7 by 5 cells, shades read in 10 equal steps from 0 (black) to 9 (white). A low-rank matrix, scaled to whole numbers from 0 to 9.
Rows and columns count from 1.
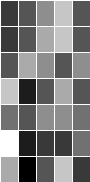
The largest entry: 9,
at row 6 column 1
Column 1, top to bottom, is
2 2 3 7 4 9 6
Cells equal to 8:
0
